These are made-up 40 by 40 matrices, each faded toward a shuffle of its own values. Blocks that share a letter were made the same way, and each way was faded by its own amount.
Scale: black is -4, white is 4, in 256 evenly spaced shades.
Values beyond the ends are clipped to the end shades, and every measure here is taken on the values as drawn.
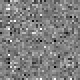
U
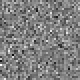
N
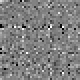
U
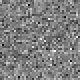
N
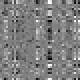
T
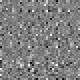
U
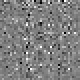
U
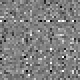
U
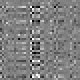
T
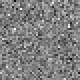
N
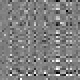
T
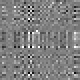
T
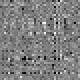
U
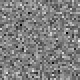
N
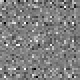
U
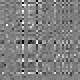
T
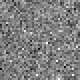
N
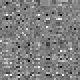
U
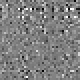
U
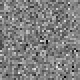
N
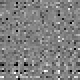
U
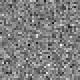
N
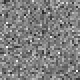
N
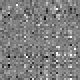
U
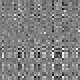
T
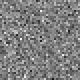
N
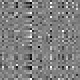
T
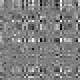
T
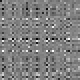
T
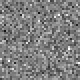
N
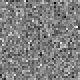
N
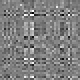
T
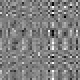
T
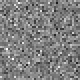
N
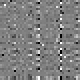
T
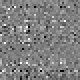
U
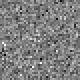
N
